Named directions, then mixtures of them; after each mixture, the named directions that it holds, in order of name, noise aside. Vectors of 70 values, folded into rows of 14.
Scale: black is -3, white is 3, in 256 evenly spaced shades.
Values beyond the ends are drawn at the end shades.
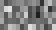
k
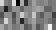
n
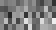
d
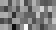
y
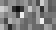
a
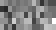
d, y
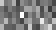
a, d, n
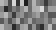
n, y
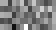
y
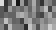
d, k, n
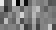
n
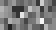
a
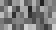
k, y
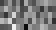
y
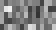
k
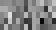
d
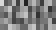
k, n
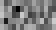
a, k, y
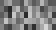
d, k, y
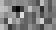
a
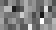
a, d, k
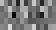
k, n, y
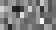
a
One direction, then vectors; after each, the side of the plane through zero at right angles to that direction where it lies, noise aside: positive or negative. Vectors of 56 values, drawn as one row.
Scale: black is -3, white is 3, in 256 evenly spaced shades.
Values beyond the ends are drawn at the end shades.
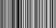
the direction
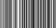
negative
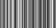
negative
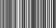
negative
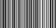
positive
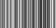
negative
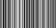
negative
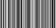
positive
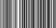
negative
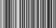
negative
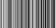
negative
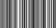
negative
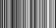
positive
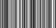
negative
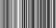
negative
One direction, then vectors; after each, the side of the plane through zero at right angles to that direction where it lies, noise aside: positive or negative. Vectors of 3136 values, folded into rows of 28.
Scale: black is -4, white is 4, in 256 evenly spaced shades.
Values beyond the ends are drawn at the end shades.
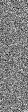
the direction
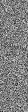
positive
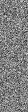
negative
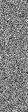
negative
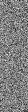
negative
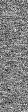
positive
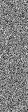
negative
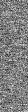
positive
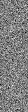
positive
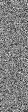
negative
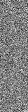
positive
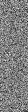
negative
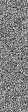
positive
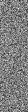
negative
